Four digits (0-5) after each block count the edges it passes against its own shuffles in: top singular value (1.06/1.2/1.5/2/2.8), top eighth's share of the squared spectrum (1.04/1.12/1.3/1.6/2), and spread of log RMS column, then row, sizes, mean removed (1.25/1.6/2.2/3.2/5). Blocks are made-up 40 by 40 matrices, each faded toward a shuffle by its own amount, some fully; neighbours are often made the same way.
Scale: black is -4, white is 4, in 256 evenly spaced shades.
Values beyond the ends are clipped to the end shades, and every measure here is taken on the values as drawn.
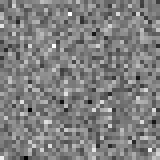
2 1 0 0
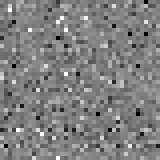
1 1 0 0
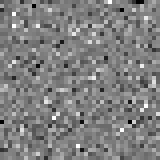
0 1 0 1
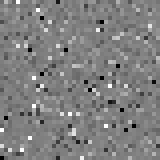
0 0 0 0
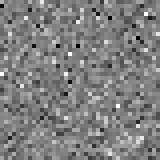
0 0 0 0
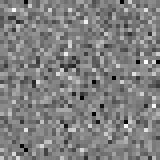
1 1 0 0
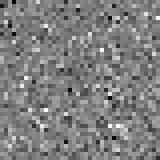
2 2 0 0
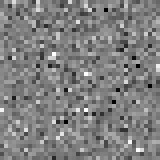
2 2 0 0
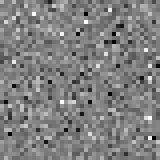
1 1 0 0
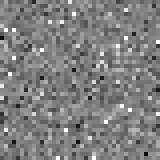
1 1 0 0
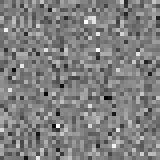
2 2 1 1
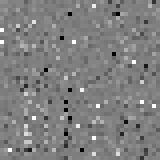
2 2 0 0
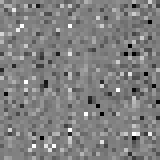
3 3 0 0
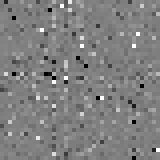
2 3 1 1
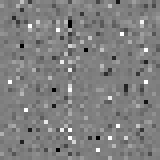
3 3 1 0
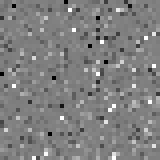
0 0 0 0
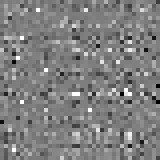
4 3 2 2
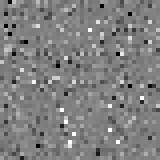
2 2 0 0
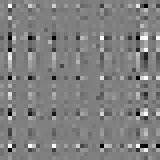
5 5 3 3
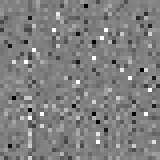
2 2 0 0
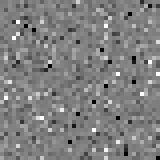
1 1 0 0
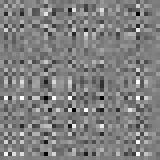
4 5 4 3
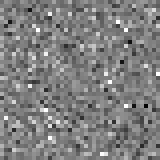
1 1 0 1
